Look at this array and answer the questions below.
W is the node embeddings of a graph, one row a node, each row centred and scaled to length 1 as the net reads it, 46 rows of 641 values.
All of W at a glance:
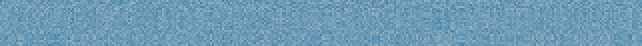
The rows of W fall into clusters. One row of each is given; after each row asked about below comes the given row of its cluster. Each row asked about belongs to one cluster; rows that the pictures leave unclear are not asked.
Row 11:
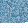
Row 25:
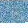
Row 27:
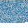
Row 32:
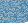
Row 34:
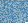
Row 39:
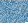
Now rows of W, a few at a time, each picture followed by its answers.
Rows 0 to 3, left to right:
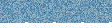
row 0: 34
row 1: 27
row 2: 25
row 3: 25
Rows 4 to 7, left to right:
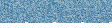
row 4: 34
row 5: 32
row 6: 39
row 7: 39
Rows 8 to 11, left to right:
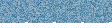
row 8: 32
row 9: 32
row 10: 25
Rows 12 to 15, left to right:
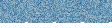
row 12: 27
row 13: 32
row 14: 32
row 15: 27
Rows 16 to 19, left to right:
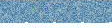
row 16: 27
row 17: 25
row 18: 25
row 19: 11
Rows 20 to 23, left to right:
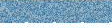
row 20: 32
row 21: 27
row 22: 11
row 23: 25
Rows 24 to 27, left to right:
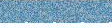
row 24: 27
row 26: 11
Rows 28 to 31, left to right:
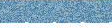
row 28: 25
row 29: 27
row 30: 32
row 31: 39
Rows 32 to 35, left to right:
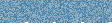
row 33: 27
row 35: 11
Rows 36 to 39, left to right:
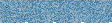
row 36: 39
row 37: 34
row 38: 34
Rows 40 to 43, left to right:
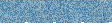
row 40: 27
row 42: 34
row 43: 11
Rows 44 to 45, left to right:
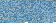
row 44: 32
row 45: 34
